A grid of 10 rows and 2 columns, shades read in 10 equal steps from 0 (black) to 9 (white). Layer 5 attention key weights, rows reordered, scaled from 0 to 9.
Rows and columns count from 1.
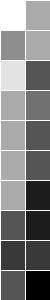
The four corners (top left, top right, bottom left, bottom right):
9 6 3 0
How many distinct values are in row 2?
2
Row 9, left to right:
2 2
